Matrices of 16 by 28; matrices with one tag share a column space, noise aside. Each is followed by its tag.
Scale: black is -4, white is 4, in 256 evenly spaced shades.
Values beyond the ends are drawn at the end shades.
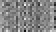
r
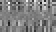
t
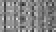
r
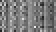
r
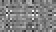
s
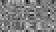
s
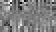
t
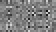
s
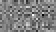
s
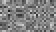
s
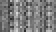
r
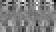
t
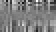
t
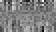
t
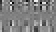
t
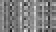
r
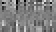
t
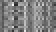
r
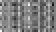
r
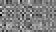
s
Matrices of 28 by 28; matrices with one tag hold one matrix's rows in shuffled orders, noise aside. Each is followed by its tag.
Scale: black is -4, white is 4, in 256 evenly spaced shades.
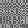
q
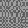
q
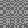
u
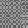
q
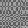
q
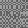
q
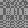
u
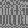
q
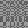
u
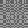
u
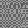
q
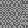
q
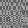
q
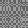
q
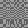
u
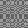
u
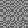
u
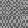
q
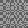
u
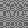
u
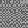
q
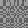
u
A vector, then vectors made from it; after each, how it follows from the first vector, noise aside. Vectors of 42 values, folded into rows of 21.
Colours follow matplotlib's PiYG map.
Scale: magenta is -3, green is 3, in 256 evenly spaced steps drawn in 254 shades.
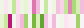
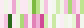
negated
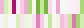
wrapped around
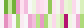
wrapped around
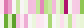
wrapped around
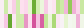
negated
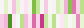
negated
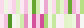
negated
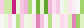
wrapped around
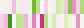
negated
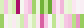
wrapped around
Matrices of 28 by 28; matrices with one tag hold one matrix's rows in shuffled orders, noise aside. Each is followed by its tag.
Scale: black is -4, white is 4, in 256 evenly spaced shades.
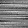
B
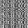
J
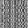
J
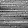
B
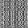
J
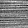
B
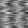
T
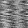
T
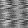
T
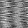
T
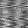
T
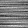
B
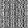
J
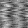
T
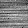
B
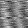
T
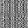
J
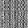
J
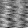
T
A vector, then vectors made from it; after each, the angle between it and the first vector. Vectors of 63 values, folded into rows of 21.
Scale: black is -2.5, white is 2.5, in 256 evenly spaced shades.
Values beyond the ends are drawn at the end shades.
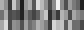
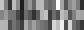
nearly parallel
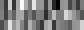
partly opposed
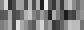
orthogonal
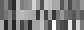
orthogonal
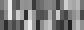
partly opposed
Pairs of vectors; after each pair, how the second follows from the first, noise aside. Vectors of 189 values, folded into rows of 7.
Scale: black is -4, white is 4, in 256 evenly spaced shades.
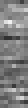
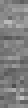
shrunk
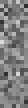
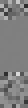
partly zeroed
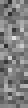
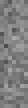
shrunk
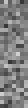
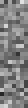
negated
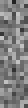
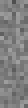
shrunk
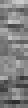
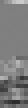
partly zeroed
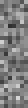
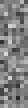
negated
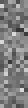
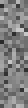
negated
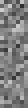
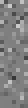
partly zeroed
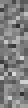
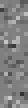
partly zeroed
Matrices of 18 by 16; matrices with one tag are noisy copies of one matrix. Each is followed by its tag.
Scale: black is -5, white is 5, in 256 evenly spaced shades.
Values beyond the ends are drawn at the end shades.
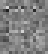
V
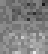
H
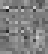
V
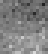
H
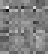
V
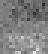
H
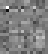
V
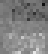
H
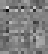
V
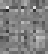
V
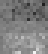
H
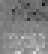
H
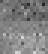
H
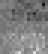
H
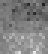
H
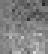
H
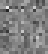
V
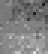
H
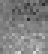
H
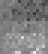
H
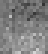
H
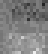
H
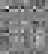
V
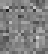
V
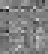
V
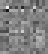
V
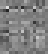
V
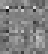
V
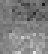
H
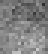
H
